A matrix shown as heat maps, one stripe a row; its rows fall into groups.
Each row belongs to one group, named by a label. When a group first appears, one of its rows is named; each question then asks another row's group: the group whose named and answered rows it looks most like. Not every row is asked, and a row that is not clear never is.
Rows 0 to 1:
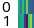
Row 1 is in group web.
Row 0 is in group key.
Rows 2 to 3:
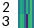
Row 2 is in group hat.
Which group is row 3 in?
web
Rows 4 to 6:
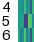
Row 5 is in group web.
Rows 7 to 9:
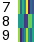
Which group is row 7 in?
key
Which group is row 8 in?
web
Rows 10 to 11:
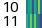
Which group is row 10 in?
hat
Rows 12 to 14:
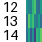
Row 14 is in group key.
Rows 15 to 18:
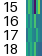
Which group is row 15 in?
web
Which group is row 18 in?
key
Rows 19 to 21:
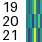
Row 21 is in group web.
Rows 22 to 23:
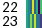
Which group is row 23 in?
key
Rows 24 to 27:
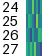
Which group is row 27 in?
key
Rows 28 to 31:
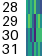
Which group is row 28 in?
key
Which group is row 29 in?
web
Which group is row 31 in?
hat
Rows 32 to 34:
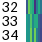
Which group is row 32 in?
web
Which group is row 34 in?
key
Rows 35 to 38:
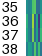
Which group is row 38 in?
hat
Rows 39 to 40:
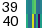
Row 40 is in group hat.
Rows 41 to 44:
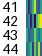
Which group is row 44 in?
hat
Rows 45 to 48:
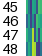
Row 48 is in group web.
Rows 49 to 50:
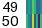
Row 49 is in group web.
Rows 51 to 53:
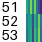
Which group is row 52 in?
hat
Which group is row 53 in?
hat
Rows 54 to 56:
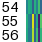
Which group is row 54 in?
hat
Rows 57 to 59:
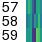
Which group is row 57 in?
web
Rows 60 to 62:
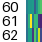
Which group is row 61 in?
key
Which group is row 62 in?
hat
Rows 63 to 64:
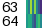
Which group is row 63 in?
key
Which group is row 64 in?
web
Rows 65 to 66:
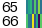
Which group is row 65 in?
hat
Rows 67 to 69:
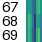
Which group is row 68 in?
web
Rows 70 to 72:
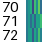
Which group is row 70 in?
hat
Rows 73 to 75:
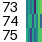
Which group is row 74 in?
hat
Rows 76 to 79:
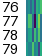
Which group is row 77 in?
web
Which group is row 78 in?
hat
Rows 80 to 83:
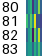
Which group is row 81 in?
key
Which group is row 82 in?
hat
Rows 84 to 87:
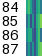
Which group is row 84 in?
web
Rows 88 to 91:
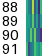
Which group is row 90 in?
key
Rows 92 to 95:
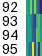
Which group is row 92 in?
key
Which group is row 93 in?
web
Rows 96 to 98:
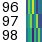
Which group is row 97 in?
key
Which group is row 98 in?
hat
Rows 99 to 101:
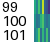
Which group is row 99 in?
key
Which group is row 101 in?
hat
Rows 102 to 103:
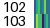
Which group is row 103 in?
web
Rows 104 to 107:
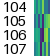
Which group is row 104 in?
key
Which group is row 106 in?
web
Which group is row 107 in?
hat
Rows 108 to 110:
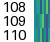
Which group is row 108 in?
hat
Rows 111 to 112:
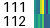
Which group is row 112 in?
key
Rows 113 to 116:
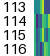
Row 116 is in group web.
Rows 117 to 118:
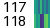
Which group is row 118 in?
web
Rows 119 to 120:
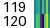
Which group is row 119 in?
hat
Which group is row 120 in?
web
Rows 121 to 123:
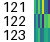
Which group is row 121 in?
key
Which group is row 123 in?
web
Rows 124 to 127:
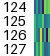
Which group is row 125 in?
key
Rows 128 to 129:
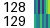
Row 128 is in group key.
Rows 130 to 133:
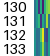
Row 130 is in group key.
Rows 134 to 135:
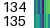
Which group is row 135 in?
web
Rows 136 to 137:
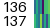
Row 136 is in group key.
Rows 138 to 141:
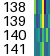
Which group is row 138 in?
key
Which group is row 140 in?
hat
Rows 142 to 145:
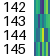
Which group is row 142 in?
web
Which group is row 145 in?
hat
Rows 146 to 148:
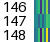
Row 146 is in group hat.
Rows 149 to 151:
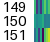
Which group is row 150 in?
key
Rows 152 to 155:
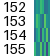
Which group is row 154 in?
hat
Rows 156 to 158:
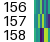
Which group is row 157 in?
key
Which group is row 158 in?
web
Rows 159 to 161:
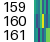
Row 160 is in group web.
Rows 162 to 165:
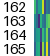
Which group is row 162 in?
key
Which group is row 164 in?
hat
